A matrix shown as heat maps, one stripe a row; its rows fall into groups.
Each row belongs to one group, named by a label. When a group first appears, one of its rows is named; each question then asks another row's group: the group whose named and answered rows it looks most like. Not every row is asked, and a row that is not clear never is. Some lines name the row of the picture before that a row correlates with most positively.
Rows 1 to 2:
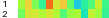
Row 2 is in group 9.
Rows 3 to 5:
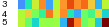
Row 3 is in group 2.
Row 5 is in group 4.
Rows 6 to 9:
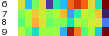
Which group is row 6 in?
4
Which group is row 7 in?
9
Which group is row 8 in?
9
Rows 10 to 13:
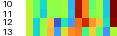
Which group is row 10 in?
4
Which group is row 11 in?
4
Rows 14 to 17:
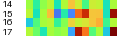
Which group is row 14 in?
2
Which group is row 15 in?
4
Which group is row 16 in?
2
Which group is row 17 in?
4
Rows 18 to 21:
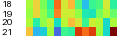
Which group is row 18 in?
9
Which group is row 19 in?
9
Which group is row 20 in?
2
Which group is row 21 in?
4
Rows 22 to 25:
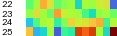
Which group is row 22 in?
9
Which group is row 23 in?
9
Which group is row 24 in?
2
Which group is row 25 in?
4
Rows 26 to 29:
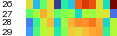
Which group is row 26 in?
4
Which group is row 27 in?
9
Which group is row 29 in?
2
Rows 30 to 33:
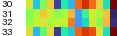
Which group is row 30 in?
4
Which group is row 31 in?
9
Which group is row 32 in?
9
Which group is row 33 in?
4
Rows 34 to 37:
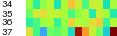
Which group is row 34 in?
2
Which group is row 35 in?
9
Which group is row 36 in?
2
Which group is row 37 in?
4
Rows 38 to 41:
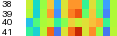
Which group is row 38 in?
2
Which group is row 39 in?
2
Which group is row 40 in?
2
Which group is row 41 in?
2
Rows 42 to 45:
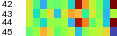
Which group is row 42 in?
4
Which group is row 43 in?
2
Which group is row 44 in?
4
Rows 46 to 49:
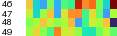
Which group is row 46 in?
4
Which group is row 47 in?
2
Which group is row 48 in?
9
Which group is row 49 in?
9
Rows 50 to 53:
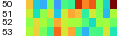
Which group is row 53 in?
9
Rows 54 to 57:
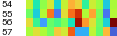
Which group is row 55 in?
2
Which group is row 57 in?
9
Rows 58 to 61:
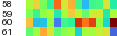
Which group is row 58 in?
9
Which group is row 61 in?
9
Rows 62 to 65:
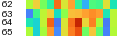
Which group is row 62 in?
9
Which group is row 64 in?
2
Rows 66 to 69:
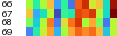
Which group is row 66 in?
4
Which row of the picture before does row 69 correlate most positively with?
63
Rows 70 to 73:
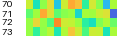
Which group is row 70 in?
2
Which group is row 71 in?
9
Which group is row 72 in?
9
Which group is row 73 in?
2
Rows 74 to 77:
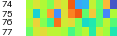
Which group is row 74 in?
9
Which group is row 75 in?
2
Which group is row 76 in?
9
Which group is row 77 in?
9
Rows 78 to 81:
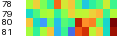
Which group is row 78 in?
9
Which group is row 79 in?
2
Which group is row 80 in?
4
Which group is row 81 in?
4
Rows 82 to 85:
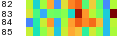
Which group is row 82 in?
2
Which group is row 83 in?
4
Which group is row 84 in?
2
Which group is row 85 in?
2
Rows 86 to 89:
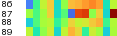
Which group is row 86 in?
2
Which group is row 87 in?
4
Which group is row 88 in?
2
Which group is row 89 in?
2
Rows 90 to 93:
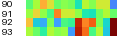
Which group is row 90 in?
9
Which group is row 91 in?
9
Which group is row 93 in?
4
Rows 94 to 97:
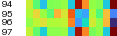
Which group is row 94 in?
4
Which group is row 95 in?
9
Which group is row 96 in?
9
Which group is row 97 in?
4
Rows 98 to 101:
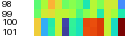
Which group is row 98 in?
9
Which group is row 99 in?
9
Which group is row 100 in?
4
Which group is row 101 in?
4
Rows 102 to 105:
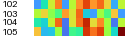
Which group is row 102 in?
2
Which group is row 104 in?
2
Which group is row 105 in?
4
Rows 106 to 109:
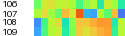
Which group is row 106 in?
9
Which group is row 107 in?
9
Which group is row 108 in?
2
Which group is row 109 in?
2
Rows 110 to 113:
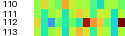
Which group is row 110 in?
9
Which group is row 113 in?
2
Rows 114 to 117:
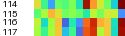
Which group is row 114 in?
4
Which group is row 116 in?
4
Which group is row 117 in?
4
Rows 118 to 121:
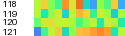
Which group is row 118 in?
9
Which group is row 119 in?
2
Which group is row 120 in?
9
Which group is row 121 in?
2
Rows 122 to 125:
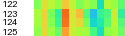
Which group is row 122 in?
9
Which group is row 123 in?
9
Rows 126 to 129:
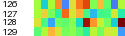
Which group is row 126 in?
2
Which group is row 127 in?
9
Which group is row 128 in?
4
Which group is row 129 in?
9
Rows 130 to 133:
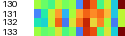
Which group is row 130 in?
4
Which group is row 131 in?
2
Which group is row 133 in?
4
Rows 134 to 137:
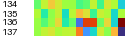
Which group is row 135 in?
2
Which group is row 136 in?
4
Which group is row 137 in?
9
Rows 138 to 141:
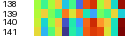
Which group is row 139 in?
9
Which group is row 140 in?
4
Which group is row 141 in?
4
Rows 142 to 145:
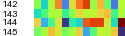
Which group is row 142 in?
2
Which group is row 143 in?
2
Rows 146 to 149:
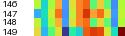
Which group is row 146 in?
2
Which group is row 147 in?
2
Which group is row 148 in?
2
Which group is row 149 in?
4
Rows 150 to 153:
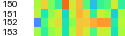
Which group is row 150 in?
9
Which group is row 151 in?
2
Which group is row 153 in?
2
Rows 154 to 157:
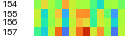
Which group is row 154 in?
9
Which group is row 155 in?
2
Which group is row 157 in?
2
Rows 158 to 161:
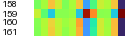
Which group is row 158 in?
9
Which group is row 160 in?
9
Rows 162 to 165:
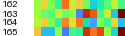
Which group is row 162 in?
9
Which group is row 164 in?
9
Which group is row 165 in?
4
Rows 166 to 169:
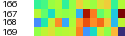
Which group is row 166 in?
2
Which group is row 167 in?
4
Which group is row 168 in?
2
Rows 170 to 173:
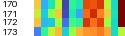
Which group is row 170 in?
4
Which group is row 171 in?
4
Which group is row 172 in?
4
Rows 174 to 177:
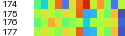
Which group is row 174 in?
2
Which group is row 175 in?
9
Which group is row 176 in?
9
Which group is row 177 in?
9
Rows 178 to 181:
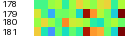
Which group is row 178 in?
2
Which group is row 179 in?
4
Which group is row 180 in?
9
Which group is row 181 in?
4
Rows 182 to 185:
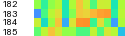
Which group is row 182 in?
2
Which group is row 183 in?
2
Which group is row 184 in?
2
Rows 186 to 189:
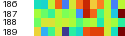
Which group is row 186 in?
2
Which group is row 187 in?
4
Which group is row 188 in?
9
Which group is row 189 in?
4
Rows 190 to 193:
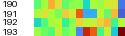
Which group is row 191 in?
9
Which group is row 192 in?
2
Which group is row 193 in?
4
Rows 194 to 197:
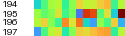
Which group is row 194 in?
2
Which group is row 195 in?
4
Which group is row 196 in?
9
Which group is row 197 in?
2
